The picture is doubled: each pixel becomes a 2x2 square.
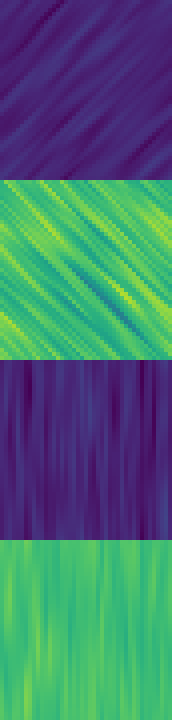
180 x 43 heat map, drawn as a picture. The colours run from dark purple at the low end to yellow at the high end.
It is made of 4 by 1 panels. Panel 1,1: very low, slanting up to the right, faint in contrast. Panel 2,1: high, slanting down to the right. Panel 3,1: very low, streaked downward, faint in contrast. Panel 4,1: high, streaked downward, faint in contrast.
